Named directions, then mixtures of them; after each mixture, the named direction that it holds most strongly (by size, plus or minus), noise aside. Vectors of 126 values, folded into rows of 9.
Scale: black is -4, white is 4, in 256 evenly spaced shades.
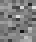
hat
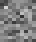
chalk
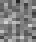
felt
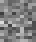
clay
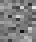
hat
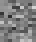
hat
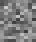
chalk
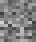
clay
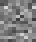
chalk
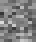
clay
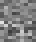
clay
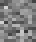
chalk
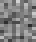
felt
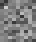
chalk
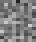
felt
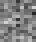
felt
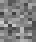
clay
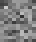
chalk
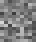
clay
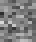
clay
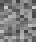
felt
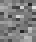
hat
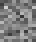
chalk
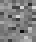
hat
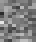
clay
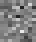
hat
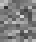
chalk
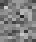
chalk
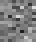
hat
